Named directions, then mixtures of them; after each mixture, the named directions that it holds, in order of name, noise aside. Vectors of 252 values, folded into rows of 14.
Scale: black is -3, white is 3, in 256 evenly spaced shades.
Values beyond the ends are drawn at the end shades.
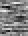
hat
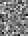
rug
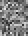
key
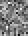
key, rug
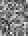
key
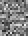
key, rug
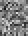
key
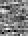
hat, rug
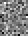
rug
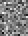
rug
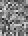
key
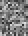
key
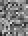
key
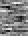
hat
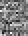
hat, key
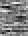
hat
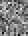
key, rug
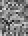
key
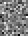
rug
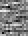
hat, key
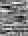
hat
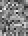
key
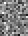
rug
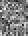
key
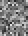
key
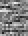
hat, key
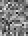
key
